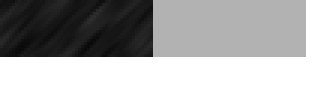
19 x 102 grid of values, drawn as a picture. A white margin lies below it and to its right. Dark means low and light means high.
The table splits into one row of 2 panels. Panel 1,1: very low, slanting up to the right, faint in contrast. Panel 1,2: high, flat.
